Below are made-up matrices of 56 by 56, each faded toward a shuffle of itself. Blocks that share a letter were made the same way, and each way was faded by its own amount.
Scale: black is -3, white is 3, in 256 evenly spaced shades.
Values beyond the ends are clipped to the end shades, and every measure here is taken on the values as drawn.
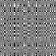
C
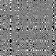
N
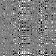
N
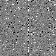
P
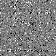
P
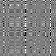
C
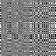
C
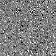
P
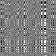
C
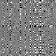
N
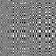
C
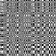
C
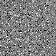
P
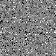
P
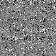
P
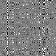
N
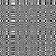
C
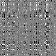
N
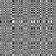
C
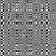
C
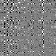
N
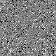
P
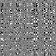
N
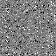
P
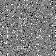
P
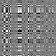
C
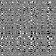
N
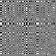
C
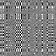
C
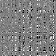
N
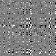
N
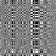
C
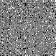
P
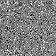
P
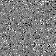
P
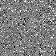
P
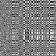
C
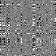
N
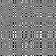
C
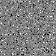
P
